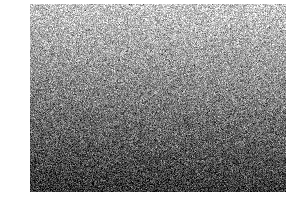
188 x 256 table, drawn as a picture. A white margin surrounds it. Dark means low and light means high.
Slope: up to the top. Grain: fine. Stripes: none. Odd rows or columns: none.
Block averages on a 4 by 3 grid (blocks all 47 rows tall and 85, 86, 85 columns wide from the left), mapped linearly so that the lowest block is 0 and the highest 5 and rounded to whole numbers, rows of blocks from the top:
5 5 5
3 3 3
2 2 2
0 0 0
